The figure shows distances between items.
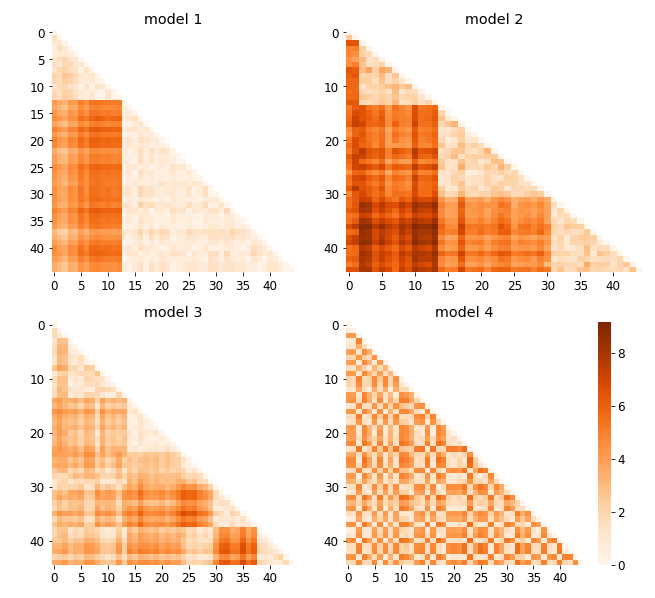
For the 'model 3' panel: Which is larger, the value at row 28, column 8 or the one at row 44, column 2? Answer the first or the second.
the second
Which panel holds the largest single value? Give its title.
model 2
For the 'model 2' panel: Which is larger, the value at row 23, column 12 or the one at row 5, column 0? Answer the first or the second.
the first
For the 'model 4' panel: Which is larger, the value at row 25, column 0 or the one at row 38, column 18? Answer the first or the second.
the first
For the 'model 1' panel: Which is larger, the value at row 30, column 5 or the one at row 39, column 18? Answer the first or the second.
the first
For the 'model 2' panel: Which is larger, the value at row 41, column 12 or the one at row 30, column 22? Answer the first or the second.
the first
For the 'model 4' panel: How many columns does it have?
45
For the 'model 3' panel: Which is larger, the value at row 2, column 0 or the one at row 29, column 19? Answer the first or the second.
the second
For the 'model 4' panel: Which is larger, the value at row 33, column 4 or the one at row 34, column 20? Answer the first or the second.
the first
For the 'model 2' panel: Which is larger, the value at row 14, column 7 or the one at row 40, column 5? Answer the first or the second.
the second
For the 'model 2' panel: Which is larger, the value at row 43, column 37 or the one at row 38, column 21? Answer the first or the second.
the second
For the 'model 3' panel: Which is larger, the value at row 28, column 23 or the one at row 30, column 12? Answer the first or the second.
the first
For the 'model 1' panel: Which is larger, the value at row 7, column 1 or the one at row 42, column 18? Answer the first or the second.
the first
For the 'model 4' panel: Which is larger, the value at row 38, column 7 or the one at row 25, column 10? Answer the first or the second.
the second
